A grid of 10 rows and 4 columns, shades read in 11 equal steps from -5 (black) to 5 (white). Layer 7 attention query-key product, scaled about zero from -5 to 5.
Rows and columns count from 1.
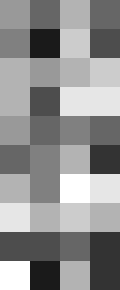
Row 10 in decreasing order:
5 2 -3 -4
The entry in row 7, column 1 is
2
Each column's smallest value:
-2 -4 -1 -3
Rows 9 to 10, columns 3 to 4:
-1 -3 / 2 -3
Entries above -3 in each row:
4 3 4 4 4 3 4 4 3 2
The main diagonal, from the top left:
1 -4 2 4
